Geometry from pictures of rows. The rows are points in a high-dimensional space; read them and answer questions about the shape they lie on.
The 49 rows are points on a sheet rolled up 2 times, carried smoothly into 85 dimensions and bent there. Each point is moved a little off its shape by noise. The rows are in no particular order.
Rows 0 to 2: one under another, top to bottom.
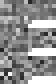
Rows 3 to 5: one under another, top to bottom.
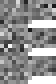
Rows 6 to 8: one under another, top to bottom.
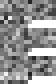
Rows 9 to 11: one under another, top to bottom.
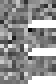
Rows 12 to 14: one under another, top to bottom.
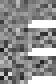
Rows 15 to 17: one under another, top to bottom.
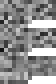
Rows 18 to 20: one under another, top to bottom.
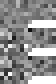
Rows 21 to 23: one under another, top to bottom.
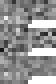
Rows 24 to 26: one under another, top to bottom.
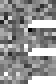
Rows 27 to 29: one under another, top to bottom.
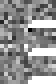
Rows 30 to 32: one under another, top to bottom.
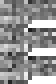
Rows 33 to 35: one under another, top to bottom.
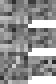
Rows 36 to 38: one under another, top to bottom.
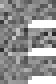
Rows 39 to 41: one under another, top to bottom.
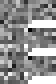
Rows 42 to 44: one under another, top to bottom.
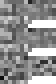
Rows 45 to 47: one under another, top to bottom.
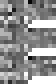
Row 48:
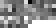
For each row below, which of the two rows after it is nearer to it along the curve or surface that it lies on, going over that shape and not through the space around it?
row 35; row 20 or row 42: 20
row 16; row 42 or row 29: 29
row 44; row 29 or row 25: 29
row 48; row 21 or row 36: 21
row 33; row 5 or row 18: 5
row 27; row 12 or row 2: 2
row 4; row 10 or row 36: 10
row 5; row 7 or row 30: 30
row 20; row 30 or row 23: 30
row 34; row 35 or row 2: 35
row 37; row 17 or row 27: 27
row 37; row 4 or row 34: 4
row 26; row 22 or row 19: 22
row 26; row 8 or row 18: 18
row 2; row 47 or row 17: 47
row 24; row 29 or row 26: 29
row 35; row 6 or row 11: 6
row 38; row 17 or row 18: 18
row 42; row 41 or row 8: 41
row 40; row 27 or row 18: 27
